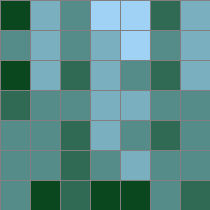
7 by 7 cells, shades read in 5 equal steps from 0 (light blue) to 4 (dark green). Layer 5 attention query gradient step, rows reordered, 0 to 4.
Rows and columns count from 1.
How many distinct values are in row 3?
4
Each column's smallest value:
2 1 2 0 0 2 1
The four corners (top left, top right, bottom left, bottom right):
4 1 2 3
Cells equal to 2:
20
